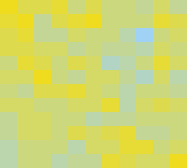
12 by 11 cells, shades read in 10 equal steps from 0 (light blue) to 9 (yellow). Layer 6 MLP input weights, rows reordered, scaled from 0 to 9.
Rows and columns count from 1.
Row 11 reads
3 5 5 5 3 6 6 8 8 5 6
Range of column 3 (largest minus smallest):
5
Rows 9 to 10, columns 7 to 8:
4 4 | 7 8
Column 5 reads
5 8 6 4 7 4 8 6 5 7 3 4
